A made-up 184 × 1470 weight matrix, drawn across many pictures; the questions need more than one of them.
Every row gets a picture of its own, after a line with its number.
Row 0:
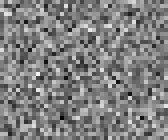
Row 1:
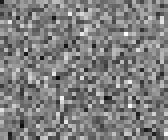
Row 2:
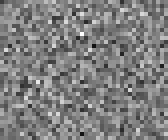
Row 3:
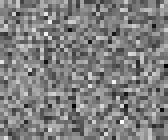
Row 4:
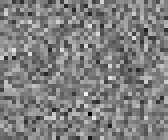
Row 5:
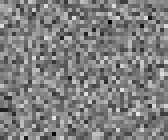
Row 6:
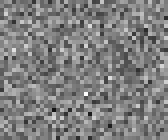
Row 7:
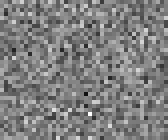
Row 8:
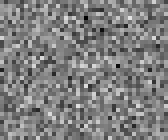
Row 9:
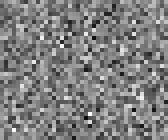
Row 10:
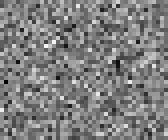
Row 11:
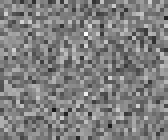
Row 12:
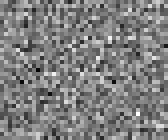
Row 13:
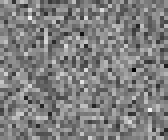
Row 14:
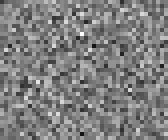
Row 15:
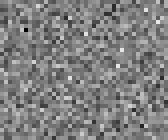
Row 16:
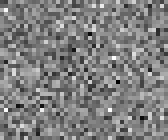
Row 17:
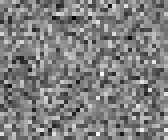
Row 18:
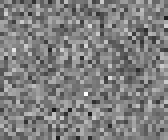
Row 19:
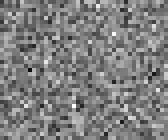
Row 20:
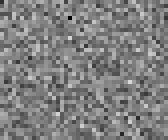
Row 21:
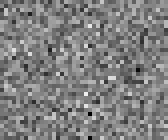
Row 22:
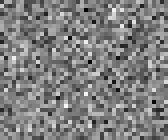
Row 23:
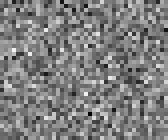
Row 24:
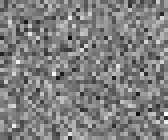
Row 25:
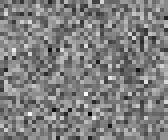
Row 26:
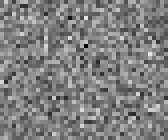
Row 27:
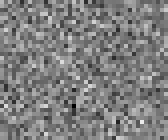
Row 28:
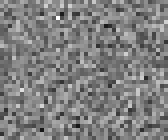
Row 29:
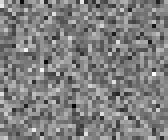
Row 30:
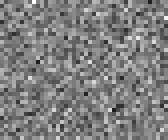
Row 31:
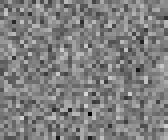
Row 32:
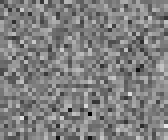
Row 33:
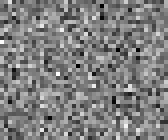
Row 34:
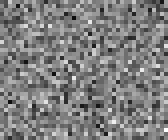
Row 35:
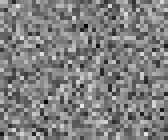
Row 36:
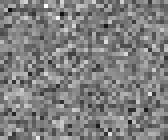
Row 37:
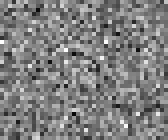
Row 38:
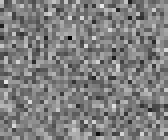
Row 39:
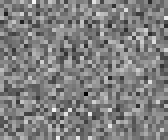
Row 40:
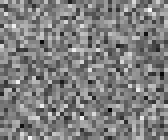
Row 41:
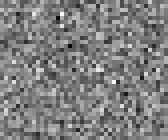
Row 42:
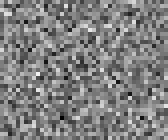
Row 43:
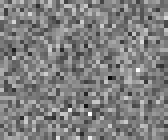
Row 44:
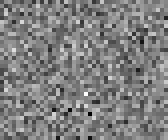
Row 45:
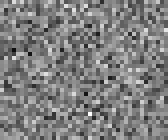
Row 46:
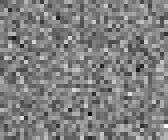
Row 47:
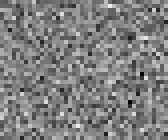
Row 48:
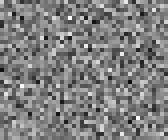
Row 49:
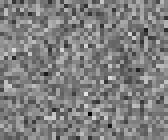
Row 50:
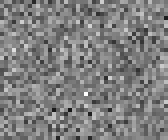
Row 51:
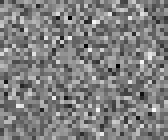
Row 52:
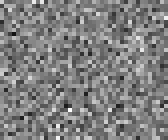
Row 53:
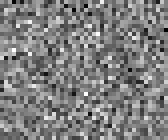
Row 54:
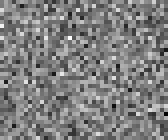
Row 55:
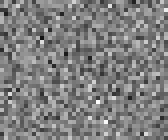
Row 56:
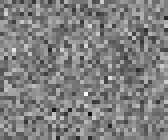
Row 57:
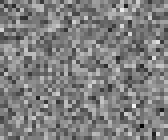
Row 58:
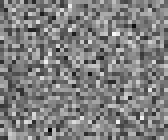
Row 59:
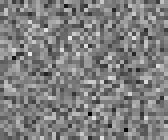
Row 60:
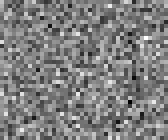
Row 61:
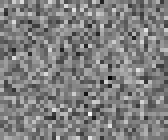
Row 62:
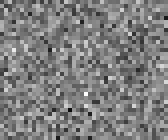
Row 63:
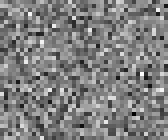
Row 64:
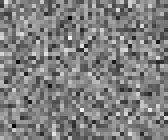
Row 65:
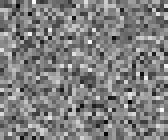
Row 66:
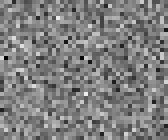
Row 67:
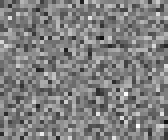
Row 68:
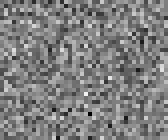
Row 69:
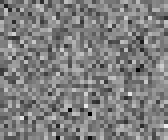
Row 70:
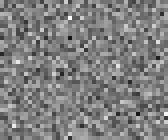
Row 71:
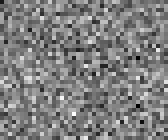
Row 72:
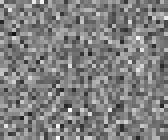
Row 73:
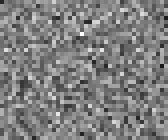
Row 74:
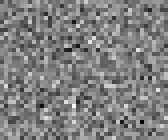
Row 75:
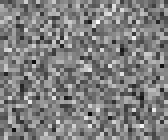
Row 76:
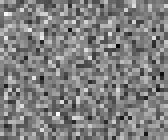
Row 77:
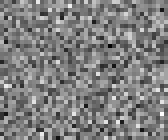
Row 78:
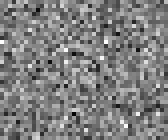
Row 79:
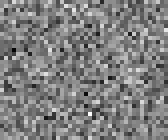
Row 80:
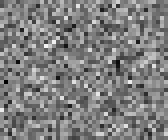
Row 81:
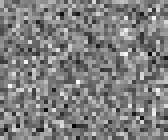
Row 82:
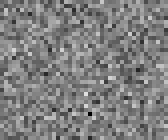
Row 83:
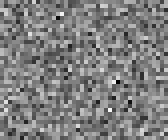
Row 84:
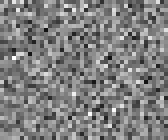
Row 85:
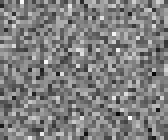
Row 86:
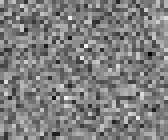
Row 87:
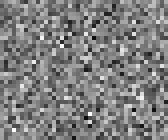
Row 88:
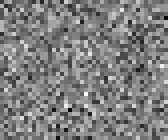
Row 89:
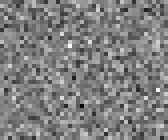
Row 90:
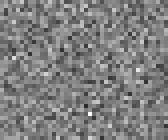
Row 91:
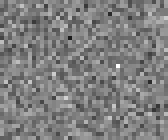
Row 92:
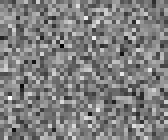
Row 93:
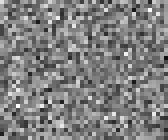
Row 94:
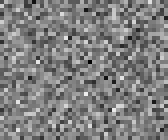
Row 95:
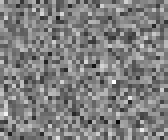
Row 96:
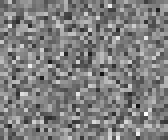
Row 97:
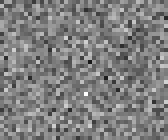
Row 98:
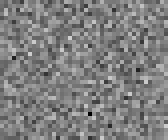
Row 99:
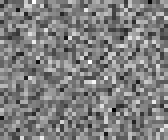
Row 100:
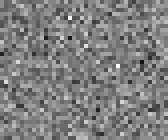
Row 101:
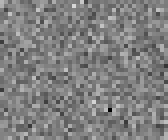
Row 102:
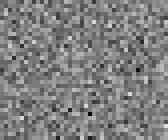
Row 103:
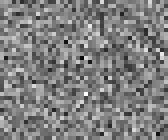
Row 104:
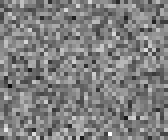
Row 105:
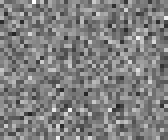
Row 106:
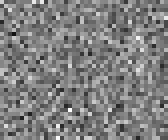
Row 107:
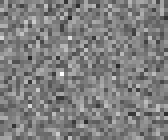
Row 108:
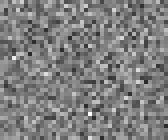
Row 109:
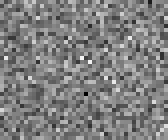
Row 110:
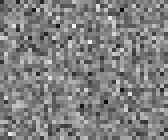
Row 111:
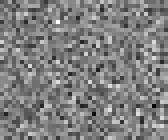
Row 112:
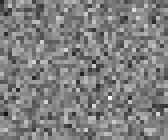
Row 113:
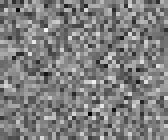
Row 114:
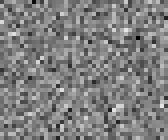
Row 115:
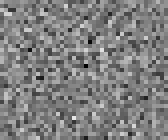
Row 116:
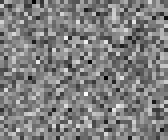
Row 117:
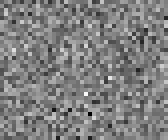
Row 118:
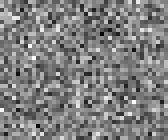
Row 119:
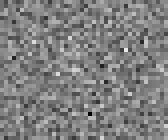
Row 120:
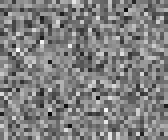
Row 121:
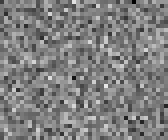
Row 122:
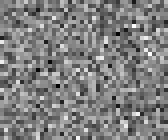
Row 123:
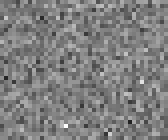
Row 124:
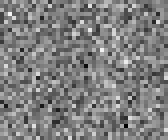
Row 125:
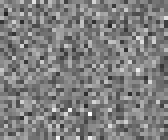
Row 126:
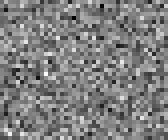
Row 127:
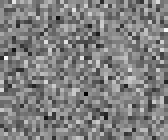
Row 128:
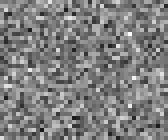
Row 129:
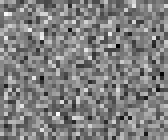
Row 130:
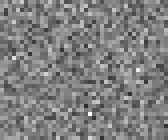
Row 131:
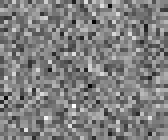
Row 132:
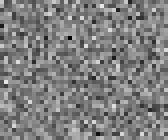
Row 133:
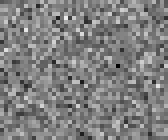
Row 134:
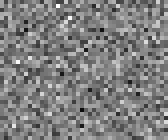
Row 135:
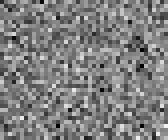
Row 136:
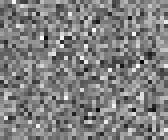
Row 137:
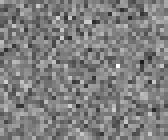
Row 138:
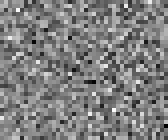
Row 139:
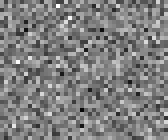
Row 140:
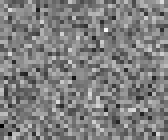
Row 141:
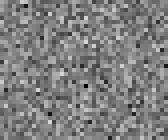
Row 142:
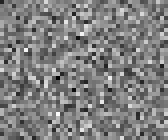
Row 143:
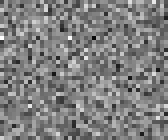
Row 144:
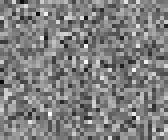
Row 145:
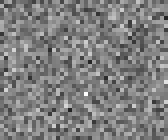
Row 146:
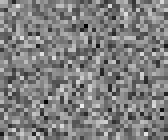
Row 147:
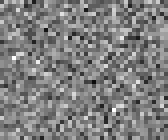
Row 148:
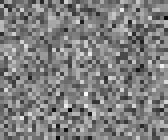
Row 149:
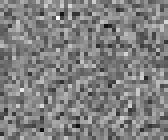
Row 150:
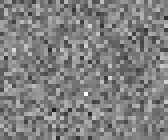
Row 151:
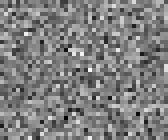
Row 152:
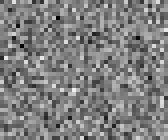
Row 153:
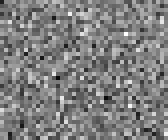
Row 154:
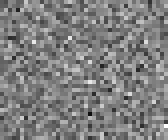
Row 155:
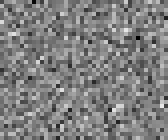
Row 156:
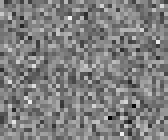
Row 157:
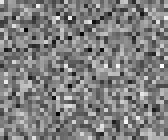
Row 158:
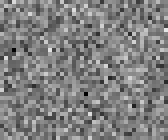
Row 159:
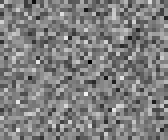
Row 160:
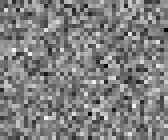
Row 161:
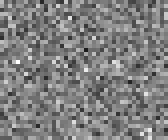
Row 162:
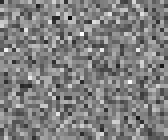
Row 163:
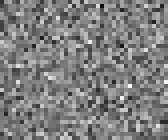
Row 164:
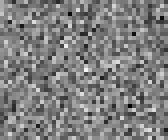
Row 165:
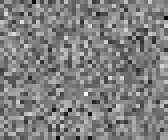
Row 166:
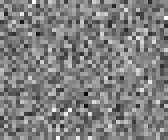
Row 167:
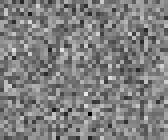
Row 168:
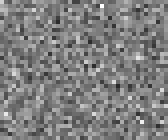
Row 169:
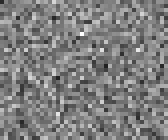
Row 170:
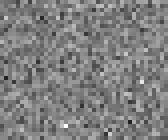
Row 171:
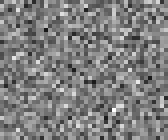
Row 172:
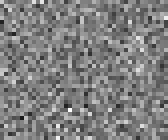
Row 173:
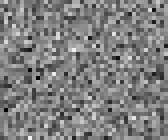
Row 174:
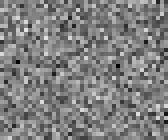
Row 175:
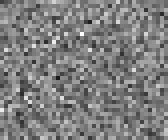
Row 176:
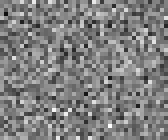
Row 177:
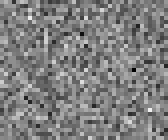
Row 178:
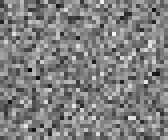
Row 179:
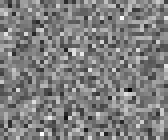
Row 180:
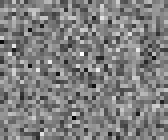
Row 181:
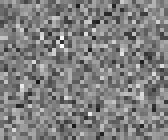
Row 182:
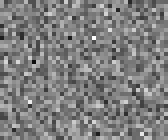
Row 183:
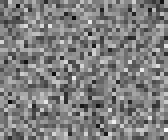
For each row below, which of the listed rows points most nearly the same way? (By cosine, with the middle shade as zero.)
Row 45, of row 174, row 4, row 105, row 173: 105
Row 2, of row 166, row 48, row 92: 92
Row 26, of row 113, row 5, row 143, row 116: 143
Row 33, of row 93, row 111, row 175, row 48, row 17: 111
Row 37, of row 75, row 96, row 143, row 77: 96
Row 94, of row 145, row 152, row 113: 145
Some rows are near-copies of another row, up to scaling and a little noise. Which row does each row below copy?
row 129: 76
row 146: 35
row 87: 9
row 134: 139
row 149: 28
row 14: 2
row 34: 183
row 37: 78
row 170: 123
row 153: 1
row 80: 10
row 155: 114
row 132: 38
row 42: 0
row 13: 177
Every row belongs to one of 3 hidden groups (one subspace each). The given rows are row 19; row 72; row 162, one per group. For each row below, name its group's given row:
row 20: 162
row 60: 19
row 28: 19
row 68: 72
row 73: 162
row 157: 162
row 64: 162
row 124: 19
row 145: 72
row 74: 19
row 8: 162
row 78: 19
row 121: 19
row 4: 72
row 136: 162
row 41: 19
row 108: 72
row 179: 19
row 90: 72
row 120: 19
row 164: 162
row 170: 19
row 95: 19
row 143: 162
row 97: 72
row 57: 72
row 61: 72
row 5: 162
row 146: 19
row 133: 162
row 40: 19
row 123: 19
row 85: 19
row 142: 162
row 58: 19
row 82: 72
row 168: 19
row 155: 72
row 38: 162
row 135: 72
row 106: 72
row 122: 19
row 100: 162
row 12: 19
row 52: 72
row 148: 72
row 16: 19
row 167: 72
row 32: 72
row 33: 19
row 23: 72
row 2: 162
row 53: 72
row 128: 19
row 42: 19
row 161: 162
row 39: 72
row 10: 162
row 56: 72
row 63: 19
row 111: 19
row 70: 162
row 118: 162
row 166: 72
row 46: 72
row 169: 162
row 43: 72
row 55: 19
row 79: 72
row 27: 19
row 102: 72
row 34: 19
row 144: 162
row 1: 162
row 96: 19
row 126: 19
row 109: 72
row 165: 72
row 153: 162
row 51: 162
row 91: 162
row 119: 72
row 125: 72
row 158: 72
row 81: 19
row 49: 72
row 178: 19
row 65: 19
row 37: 19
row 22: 72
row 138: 72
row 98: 72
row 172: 72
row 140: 19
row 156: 162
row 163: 19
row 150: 72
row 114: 72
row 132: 162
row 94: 72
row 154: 72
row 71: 19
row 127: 72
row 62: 72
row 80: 162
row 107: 162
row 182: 162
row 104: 19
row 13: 162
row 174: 162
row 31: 72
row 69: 72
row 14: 162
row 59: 72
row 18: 72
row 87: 162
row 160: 72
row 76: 19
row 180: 19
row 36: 19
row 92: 162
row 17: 19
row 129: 19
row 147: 72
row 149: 19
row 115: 19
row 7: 72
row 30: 72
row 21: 72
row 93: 19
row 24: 162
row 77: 19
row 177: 162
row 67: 19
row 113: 72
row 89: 19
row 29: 19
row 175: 162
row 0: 19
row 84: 72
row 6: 72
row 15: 162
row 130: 72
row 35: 19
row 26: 162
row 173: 19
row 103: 72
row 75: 162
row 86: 162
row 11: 72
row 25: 72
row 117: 72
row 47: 19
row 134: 162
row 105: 72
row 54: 162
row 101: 19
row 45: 72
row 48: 162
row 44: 72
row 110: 19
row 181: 162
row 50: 72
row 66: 72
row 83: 19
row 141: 162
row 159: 72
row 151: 19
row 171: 72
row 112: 19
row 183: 19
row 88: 72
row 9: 162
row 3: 19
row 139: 162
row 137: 162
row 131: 19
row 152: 72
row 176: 72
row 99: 72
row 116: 72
